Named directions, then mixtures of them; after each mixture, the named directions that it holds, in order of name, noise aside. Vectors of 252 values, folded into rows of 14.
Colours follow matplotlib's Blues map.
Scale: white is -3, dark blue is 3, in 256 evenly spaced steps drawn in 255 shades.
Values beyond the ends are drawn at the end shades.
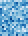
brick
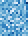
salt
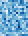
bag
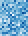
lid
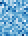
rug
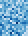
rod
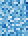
salt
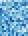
brick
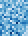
rod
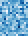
bag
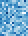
bag, lid, rug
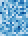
bag, lid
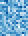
bag, rug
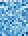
brick, rug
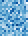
salt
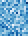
brick, salt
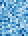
lid, rug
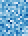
rod, salt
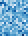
rug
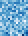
rod, rug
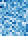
brick, rod, rug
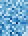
rod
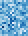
brick, lid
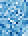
rod, salt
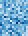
rod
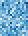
lid, salt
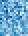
bag, salt
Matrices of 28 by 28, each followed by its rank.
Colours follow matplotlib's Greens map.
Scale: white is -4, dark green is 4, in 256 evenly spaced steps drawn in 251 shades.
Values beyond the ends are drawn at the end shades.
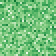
full rank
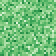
full rank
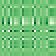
one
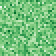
full rank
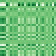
one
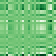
one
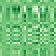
two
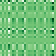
one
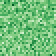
full rank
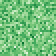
full rank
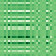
one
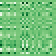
two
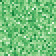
full rank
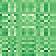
two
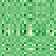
two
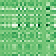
two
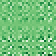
two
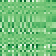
two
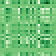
two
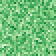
full rank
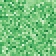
full rank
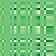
one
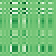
one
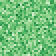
full rank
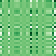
one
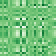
two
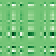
one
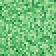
full rank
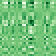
two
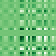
one
